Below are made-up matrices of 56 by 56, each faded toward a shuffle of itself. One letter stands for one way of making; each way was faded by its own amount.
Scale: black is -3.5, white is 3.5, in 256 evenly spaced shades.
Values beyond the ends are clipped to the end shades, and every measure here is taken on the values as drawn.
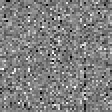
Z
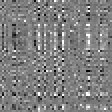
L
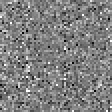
Z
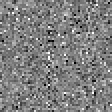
Z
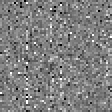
Z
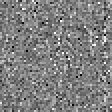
Z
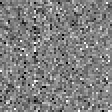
Z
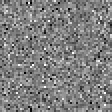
Z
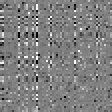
L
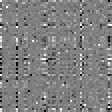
L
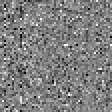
Z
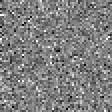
Z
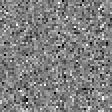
Z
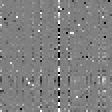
L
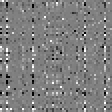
L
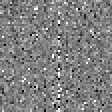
Z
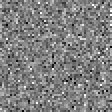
Z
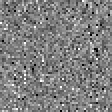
Z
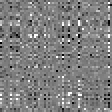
L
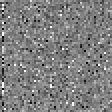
Z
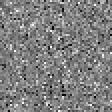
Z
